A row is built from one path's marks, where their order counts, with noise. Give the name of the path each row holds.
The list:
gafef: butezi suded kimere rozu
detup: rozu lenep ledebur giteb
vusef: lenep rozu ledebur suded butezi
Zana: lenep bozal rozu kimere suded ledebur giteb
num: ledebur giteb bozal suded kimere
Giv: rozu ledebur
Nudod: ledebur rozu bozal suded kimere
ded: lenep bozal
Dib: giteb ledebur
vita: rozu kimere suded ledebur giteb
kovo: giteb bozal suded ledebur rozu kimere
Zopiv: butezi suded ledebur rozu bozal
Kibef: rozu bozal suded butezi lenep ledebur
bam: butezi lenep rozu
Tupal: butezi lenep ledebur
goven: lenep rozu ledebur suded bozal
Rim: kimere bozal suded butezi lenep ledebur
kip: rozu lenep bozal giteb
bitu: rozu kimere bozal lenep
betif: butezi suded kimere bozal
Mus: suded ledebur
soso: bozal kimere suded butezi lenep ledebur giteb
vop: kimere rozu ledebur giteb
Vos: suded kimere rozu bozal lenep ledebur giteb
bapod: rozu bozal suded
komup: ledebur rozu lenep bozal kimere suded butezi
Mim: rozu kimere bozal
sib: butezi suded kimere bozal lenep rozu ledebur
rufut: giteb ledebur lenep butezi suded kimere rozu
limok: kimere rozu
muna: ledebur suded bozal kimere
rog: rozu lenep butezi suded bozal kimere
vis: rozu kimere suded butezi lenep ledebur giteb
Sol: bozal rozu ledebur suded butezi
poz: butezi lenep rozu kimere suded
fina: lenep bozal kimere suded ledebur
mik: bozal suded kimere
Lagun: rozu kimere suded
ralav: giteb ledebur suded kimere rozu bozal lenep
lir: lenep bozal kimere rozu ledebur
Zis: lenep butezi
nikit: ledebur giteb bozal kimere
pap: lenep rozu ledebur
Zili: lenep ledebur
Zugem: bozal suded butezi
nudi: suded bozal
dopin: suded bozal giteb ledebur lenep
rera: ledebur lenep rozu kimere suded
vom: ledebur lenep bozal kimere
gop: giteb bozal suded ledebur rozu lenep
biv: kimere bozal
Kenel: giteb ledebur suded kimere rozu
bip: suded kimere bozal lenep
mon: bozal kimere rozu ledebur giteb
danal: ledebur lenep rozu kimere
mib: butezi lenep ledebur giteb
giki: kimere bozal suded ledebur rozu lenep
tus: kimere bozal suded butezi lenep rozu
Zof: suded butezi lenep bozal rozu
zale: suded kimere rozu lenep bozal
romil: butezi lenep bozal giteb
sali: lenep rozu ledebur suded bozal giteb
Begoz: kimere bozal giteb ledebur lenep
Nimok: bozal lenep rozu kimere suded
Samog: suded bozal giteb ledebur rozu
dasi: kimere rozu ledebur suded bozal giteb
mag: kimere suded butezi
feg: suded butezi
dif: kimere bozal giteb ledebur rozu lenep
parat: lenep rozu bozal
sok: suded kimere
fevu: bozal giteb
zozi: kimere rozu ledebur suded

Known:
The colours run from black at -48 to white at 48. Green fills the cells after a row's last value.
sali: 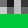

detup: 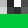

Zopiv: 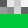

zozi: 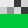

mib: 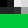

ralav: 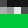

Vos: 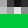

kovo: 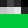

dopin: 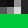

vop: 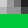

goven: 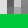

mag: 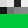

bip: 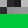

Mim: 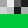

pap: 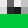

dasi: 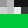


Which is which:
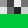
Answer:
parat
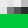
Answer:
Giv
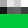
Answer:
feg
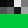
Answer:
ded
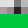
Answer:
limok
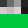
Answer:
Samog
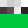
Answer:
Mus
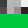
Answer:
nudi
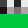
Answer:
betif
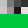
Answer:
bitu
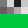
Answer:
sib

